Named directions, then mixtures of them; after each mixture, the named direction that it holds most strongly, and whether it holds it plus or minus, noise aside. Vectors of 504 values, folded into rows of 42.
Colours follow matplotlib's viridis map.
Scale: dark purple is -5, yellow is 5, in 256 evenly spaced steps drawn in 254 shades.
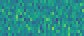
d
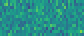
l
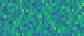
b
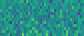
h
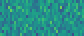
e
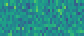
l, plus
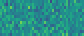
l, minus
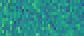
b, minus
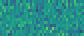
l, minus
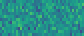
b, plus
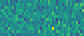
d, plus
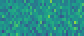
h, minus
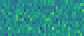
d, plus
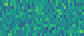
l, plus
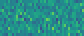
d, plus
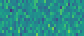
e, minus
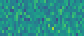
d, plus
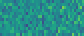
b, plus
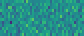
h, plus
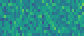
b, plus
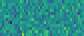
h, plus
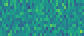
l, plus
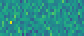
h, minus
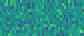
l, plus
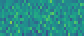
h, minus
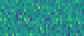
d, minus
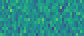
e, plus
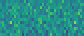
h, minus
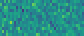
b, minus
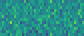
h, minus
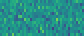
d, minus
